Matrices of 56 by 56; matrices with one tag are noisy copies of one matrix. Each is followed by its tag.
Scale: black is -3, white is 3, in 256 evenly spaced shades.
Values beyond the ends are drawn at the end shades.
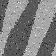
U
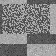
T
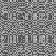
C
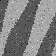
U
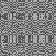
C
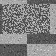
T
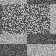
T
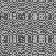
C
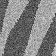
U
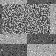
T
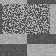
T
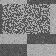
T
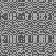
C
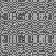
C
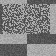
T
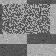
T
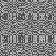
C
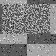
T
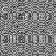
C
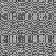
C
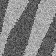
U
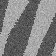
U
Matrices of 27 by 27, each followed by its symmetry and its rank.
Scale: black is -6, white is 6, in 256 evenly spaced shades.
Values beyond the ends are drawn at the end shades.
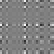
symmetric, rank one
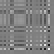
symmetric, rank one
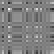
symmetric, rank one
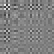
symmetric, rank two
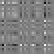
symmetric, rank two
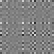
symmetric, rank two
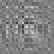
symmetric, rank three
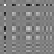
symmetric, rank one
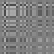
symmetric, rank one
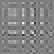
symmetric, rank two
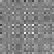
symmetric, rank three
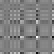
symmetric, rank one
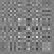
symmetric, rank two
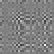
symmetric, rank three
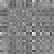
symmetric, rank three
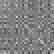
symmetric, rank three
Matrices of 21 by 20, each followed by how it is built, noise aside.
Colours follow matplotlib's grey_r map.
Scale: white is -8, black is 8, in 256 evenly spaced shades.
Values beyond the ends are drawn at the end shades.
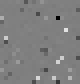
sparse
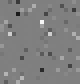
sparse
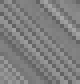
Toeplitz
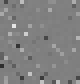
sparse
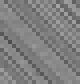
Toeplitz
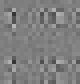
low rank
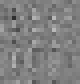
low rank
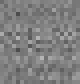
low rank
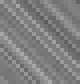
Toeplitz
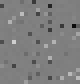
sparse
